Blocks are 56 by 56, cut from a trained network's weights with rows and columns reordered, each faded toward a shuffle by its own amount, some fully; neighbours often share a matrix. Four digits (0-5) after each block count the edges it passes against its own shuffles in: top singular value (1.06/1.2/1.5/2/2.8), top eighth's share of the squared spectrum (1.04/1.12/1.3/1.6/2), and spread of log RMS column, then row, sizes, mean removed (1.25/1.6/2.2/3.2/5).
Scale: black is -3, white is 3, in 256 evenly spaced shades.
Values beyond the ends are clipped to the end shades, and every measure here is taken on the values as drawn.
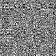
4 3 1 2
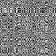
4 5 2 3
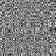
4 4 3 2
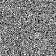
2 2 0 0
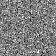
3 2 0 0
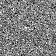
0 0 0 0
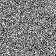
0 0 0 0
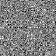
3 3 1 2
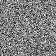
2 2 0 0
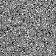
2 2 0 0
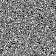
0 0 0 0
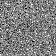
0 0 0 0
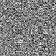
4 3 1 1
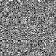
4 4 1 2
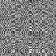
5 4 3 2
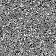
0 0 0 0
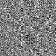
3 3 2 1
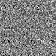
3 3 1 1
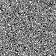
0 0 0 0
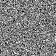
0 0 0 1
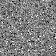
0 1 0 0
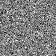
1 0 0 0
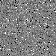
2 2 0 1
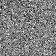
1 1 0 0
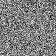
0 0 0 0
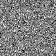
2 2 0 0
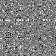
3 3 1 2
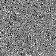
1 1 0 0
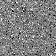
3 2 1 1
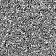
2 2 0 0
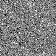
2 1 0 0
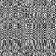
4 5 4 3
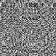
4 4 2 2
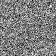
1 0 0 0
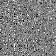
3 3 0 1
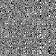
4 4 2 2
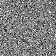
2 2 0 0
